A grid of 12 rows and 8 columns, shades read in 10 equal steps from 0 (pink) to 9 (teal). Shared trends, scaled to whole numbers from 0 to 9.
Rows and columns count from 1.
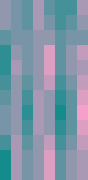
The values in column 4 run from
3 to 4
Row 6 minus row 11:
-2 1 1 0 1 1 1 -1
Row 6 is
7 4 6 4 2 7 5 2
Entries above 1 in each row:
8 8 8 7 7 8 7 7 7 8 7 7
